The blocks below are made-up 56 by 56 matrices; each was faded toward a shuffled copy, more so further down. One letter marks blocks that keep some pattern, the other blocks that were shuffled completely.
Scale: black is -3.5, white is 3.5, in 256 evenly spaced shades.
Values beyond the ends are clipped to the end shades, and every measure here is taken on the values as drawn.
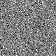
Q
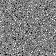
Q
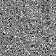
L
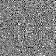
L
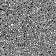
Q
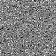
L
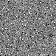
Q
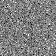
Q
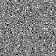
L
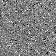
Q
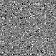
L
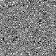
L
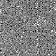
L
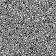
Q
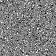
Q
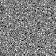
L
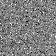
Q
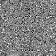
L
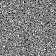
Q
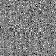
L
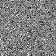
L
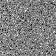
Q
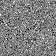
Q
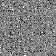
L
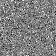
Q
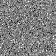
Q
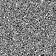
Q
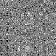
L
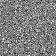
Q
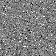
Q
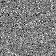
Q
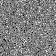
Q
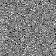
L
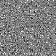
L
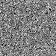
Q
